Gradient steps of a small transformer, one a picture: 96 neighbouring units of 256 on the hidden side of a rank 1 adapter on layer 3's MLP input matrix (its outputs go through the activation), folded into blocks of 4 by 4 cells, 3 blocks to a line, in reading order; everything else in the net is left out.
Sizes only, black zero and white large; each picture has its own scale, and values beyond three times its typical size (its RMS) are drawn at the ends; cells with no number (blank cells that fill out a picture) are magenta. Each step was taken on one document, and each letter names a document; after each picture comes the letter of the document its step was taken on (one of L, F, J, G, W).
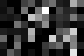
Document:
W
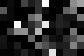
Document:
W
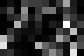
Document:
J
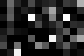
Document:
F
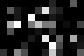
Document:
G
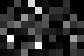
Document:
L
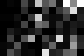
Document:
W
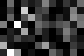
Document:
J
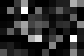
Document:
G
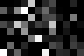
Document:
G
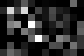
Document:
G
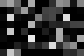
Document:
F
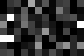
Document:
L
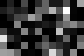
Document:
J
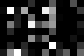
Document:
G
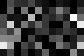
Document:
L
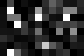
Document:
J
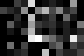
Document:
G
